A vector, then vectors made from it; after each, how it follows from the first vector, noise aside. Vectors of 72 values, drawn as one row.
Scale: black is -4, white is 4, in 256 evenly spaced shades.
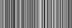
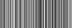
negated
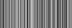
reversed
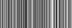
wrapped around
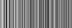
wrapped around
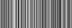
wrapped around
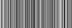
wrapped around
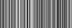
reversed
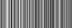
wrapped around
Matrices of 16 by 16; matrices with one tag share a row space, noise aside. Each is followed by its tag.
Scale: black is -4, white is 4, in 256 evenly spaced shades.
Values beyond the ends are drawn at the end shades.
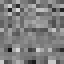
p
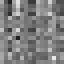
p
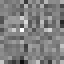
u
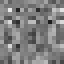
p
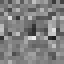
p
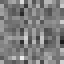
u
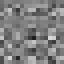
p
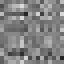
u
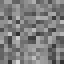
p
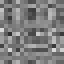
p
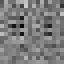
u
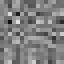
p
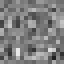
p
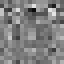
p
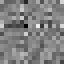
u
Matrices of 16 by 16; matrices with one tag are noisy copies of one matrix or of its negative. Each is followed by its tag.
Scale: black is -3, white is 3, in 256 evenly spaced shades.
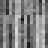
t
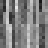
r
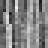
r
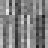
t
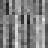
t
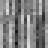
t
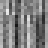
t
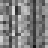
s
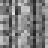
s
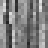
r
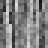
r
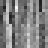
r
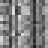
s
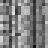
s
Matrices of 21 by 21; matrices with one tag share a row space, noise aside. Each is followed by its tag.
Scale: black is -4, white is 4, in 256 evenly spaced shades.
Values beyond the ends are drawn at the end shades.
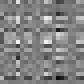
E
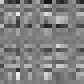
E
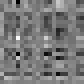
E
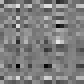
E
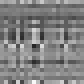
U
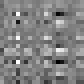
E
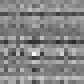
U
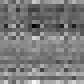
U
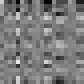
E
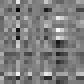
E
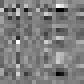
E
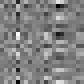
E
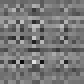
U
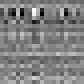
U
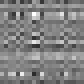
U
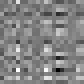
E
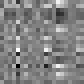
E
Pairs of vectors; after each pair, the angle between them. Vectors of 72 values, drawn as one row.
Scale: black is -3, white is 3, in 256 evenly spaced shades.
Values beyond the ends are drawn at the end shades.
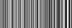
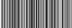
orthogonal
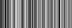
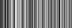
nearly parallel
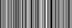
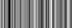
partly opposed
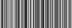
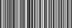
nearly opposite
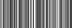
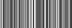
nearly parallel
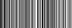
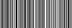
orthogonal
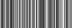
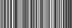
orthogonal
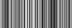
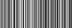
orthogonal
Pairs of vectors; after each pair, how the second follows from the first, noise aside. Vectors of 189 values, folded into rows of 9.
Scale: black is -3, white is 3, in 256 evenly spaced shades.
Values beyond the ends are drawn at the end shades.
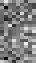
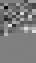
partly zeroed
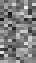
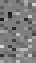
partly zeroed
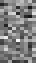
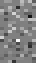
partly zeroed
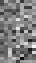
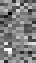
shuffled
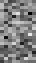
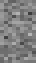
shrunk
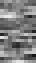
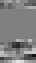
partly zeroed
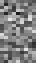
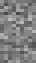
shrunk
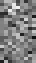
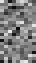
shuffled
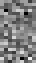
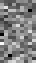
shuffled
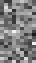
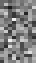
shuffled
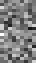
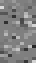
partly zeroed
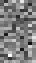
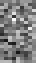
shuffled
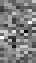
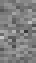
shrunk
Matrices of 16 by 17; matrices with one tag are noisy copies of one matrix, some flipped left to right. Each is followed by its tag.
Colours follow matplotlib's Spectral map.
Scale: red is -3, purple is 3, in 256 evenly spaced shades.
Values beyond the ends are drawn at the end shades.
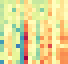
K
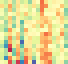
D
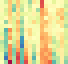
D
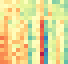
K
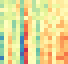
K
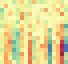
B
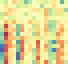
B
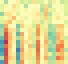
B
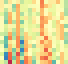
D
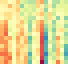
K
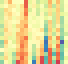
D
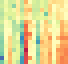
K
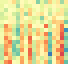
B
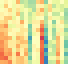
K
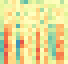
B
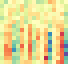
B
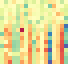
B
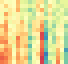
K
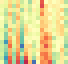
D
